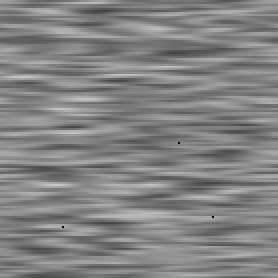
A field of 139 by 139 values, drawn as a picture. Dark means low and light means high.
Average level on the scale: 50%. Grain: streaks across. Slope: none. Lone odd cells: 3, each lower than its neighbours. Mirror symmetry: none.
